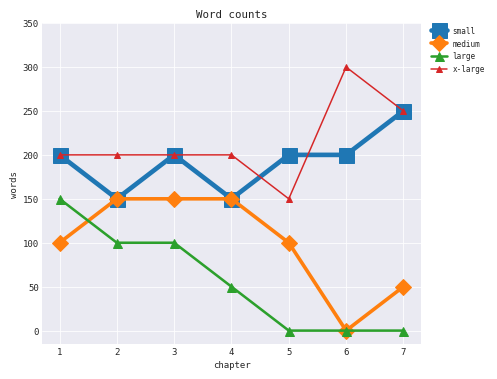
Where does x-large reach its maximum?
6
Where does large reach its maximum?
1
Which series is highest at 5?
small
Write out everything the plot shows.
Title: Word counts
x-axis: chapter, ticks 1 2 3 4 5 6 7
y-axis: words, ticks 0 50 100 150 200 250 300 350
Legend: small, medium, large, x-large
Values:
small: 200 150 200 150 200 200 250
medium: 100 150 150 150 100 0 50
large: 150 100 100 50 0 0 0
x-large: 200 200 200 200 150 300 250
